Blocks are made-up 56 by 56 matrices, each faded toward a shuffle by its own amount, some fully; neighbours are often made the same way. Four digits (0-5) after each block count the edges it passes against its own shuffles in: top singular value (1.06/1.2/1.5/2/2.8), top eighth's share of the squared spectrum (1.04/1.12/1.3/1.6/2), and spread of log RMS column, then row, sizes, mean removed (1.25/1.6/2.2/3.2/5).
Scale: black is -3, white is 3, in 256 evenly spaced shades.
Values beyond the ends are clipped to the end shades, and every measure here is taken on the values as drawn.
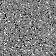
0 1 0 0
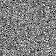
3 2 0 0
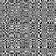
4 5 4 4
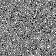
0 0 0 0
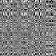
4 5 4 3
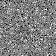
0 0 0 0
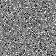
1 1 0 0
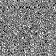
3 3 0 1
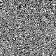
2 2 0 1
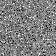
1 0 0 0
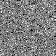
2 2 0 0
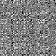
4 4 2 2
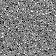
2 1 0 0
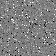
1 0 0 0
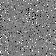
0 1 1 0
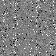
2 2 2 0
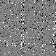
2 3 2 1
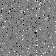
2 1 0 0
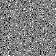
2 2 2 0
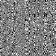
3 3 3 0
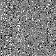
1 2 2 0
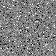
0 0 0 0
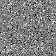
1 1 2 0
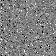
1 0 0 0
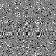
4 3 2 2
